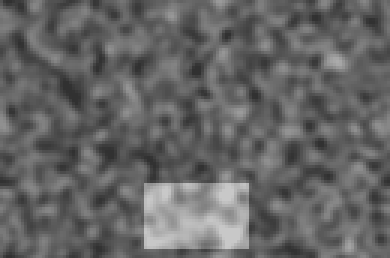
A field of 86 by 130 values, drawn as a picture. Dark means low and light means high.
The bottom middle is the ninth with the highest average. In the bottom middle lies a patch that is higher than the rest. Values change most from cell to cell in the bottom middle. The values are skewed, with a long tail toward high values.
